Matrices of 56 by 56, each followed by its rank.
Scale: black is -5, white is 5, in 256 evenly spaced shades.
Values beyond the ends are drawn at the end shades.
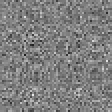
ten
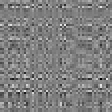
three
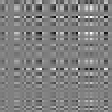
one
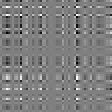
one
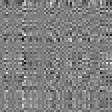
three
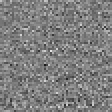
ten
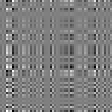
one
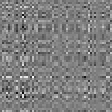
three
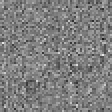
ten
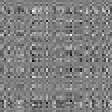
three
